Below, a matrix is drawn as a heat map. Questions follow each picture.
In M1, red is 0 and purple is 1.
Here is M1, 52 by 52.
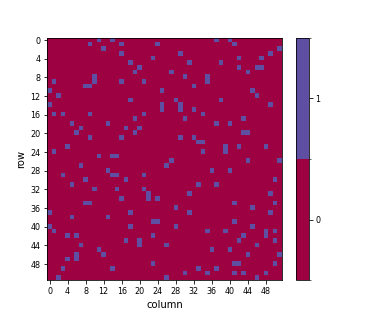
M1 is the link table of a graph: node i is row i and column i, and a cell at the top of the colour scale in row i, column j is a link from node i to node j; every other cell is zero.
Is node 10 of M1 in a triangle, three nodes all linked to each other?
no
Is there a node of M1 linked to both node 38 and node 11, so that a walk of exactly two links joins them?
no
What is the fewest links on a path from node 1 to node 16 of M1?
1
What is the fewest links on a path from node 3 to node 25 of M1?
3
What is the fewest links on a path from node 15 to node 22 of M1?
5
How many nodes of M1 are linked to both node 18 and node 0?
2
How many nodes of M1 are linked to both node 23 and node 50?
1
